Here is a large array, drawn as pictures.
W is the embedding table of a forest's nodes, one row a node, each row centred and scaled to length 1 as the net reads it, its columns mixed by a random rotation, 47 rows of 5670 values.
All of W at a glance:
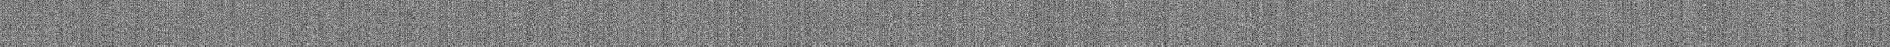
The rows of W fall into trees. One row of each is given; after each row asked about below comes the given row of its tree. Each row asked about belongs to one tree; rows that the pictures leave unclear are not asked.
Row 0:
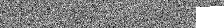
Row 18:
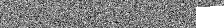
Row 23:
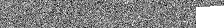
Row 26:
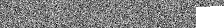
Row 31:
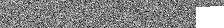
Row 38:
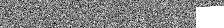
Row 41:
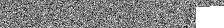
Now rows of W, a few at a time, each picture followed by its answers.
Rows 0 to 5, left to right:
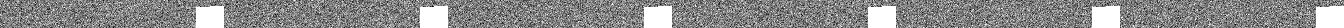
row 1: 41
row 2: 38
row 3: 41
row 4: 0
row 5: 0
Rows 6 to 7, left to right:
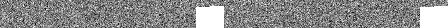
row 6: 41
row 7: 18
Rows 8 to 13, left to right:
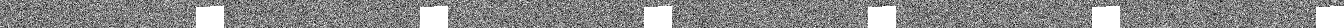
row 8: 38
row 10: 18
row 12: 23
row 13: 41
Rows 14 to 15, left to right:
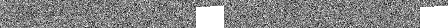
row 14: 23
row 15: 23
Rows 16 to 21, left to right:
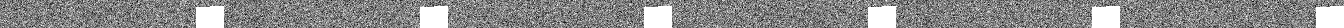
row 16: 41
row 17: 0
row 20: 0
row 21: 31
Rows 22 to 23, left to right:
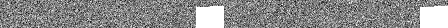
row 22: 0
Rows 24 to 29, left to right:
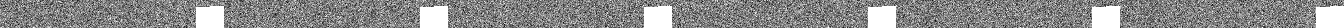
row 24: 41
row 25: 41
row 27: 26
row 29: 0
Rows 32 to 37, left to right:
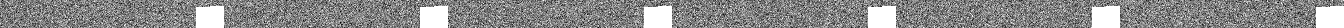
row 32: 38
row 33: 23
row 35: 41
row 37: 31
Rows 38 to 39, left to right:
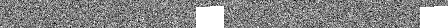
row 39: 31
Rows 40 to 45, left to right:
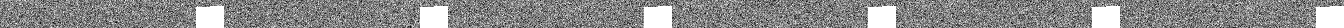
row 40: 18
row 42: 0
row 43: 26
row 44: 26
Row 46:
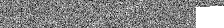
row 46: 0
